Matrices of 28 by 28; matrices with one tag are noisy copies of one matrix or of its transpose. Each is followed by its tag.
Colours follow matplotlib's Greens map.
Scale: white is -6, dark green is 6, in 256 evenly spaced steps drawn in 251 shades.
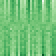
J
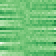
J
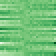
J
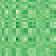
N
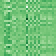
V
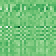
V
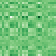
N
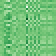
V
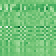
V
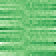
J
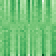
J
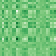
N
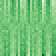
J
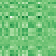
N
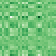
N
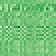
V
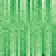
J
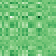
N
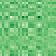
N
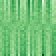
J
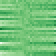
J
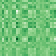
N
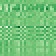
V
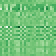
V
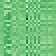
V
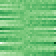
J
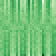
J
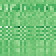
V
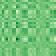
N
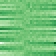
J
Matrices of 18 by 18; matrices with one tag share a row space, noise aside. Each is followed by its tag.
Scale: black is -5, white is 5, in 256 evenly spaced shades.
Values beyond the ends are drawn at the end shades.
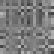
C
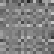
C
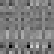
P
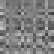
C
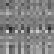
P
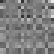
C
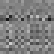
P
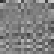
C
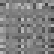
C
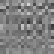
C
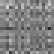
P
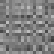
C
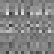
P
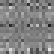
P
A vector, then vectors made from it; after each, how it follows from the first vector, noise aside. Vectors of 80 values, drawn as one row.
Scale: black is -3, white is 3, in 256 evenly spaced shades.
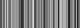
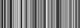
reversed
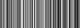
sign-scrambled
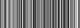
sign-scrambled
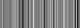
partly zeroed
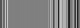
partly zeroed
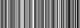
sign-scrambled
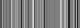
partly zeroed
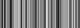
reversed
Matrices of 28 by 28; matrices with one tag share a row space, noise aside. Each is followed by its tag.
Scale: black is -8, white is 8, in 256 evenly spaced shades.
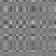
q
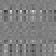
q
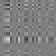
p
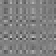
q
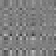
q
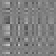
p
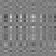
q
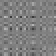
q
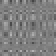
q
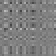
q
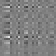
p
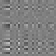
p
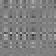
q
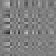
p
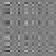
p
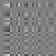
p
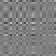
q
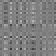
q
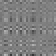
q
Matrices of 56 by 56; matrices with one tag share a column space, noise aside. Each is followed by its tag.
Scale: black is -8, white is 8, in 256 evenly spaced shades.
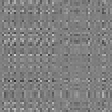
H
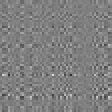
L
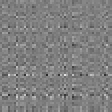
L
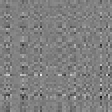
L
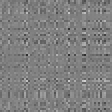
H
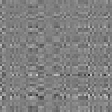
L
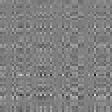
L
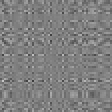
H
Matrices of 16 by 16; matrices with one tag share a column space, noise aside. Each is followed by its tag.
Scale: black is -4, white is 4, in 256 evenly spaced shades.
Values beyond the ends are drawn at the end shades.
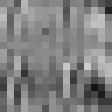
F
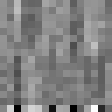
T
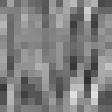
F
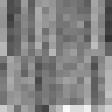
T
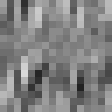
F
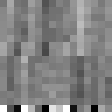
T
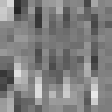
F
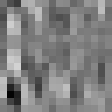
F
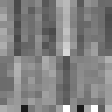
T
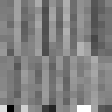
T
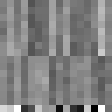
T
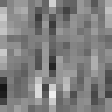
F
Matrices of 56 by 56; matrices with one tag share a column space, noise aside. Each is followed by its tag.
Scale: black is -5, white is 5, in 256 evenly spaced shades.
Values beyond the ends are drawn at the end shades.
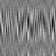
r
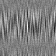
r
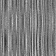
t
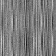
t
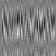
r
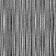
t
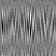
r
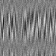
r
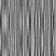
t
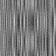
t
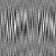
r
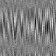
r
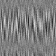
r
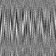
r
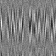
r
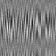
r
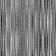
t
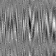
r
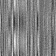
t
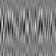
r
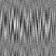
r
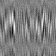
r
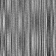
t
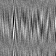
r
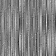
t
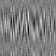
r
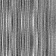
t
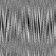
r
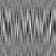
r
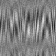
r
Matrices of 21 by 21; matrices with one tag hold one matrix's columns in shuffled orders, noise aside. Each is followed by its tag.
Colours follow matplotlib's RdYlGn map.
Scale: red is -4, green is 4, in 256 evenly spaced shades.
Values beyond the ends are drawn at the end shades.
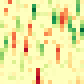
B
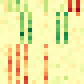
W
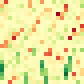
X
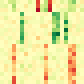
W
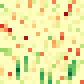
X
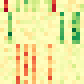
W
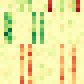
W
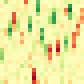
B
